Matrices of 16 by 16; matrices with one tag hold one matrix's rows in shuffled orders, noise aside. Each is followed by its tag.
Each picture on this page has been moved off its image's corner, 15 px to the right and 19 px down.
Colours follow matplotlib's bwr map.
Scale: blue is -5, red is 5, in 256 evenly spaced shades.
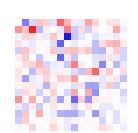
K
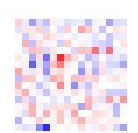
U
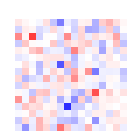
K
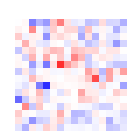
U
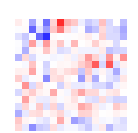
U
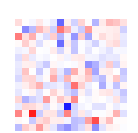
K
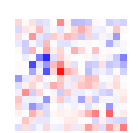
U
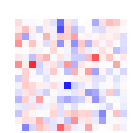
K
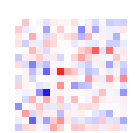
U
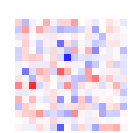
K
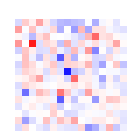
K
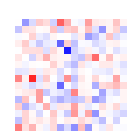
K
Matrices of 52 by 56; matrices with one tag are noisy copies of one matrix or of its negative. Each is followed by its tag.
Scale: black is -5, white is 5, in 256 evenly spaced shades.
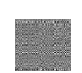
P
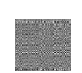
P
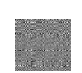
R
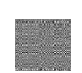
P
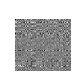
R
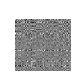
R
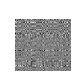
R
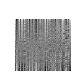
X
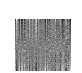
X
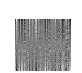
X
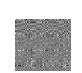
R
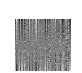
X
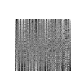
X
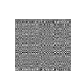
P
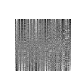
X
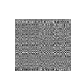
P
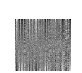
X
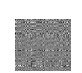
R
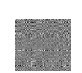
R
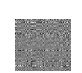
R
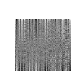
X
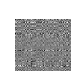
R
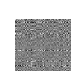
R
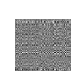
P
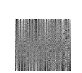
X
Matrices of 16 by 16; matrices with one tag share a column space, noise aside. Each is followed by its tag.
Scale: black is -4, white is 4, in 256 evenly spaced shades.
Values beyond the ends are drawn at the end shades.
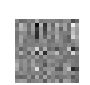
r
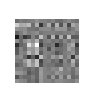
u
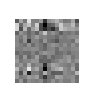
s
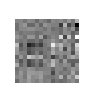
u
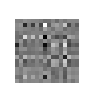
u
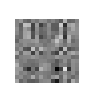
r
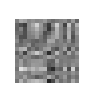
r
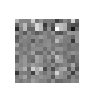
s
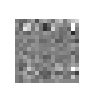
s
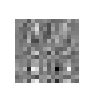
r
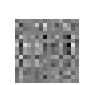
u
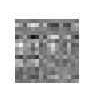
u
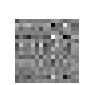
u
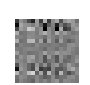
s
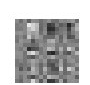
r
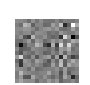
u
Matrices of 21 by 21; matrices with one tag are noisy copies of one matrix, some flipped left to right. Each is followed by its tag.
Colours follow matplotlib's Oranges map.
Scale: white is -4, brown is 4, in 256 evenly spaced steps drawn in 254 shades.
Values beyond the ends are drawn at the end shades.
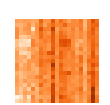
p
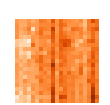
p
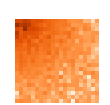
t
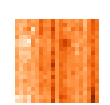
p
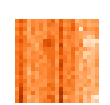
p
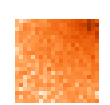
t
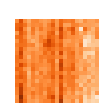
p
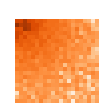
t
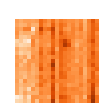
p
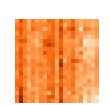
p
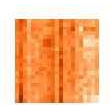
p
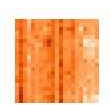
p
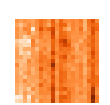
p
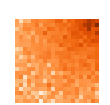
t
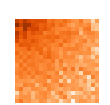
t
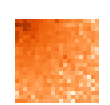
t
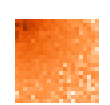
t
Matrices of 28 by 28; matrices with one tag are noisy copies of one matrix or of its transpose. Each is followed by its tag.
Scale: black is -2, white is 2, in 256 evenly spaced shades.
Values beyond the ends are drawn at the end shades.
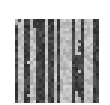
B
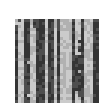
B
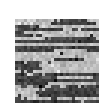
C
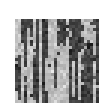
C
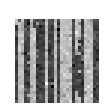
B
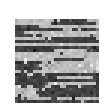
C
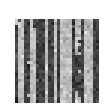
B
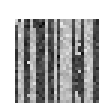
B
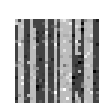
B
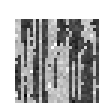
C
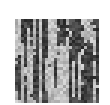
C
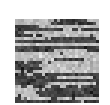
C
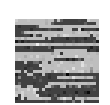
C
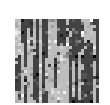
C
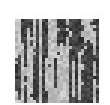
C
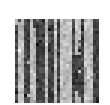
B
